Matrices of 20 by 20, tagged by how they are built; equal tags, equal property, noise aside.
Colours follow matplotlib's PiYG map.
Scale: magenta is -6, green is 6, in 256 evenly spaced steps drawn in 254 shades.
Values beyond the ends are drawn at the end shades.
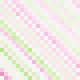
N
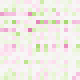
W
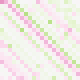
N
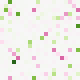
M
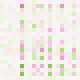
W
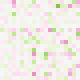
W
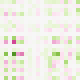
W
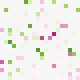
M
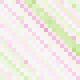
N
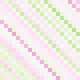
N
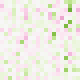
W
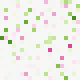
M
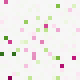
M
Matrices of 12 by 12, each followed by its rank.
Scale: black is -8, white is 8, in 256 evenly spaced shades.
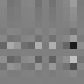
one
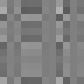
one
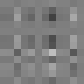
one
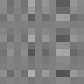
one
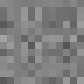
two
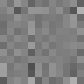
two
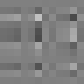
one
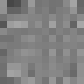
two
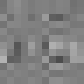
two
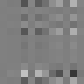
one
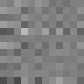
two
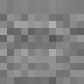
two
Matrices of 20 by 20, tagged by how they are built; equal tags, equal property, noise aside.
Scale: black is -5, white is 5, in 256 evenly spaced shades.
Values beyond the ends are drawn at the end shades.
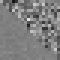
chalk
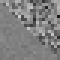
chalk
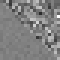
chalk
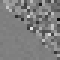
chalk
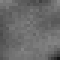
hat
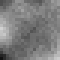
hat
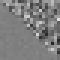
chalk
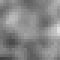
hat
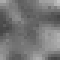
hat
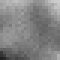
hat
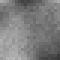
hat
